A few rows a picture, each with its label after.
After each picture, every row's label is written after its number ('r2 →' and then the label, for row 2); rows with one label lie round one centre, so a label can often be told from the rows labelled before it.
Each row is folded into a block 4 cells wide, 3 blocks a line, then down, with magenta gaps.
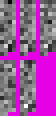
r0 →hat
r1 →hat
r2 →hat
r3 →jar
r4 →hat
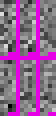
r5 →hat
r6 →hat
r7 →jar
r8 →hat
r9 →jar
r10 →jar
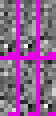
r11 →hat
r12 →hat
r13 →jar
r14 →jar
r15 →hat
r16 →hat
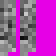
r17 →jar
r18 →jar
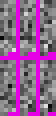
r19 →jar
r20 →jar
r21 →hat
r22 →jar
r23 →hat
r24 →hat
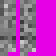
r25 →jar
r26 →jar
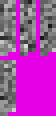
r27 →jar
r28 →hat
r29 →jar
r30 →jar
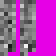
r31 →hat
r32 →hat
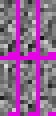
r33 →hat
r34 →hat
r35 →jar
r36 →jar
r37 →hat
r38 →jar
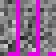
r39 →hat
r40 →jar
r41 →jar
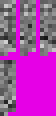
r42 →jar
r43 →jar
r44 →jar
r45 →hat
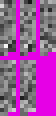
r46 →hat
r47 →hat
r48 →jar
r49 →jar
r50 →jar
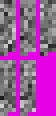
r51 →hat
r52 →jar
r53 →hat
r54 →jar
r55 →jar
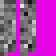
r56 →hat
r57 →hat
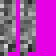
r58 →hat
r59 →hat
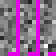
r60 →jar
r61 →hat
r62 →hat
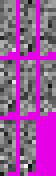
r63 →jar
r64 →hat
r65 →jar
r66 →hat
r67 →jar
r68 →jar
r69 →hat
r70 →hat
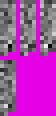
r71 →hat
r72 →hat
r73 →hat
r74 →hat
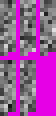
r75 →hat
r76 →jar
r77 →hat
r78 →hat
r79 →hat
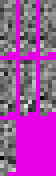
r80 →jar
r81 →jar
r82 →jar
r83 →hat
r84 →hat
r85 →jar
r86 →jar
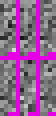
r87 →jar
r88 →jar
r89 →jar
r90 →jar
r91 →hat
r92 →jar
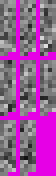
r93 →jar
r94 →jar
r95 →hat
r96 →hat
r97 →jar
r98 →jar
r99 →jar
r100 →jar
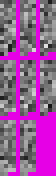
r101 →hat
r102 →jar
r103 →hat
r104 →jar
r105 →hat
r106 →hat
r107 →jar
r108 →jar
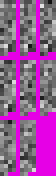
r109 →hat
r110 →hat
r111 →hat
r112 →hat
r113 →jar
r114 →jar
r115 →hat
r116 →jar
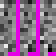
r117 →hat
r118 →hat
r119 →hat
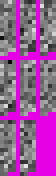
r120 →jar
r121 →hat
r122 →hat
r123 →hat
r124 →jar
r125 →jar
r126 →hat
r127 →hat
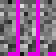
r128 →hat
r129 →hat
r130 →hat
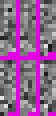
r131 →jar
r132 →jar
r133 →hat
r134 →hat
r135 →jar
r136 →hat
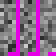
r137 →hat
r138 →hat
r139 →jar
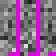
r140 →jar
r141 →hat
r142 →jar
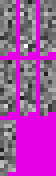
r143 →jar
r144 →hat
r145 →jar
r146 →hat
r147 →jar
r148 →hat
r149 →jar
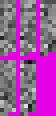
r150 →jar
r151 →jar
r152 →hat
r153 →jar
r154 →hat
